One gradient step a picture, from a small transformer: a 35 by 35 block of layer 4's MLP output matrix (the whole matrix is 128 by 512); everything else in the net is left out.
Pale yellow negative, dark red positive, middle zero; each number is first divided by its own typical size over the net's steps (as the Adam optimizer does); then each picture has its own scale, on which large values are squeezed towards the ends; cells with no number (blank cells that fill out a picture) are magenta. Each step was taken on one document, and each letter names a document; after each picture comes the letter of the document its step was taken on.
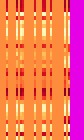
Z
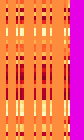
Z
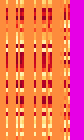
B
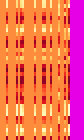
Z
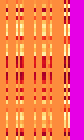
Z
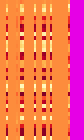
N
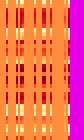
Z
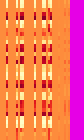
B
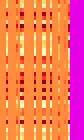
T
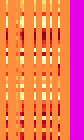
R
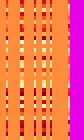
N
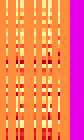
B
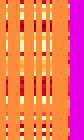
N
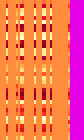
T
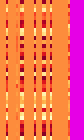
N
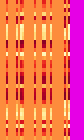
Z
